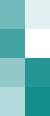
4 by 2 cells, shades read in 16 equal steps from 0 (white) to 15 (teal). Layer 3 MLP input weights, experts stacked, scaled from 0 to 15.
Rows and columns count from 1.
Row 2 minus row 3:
5 -14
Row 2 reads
12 0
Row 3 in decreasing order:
14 7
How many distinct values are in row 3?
2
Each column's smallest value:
5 0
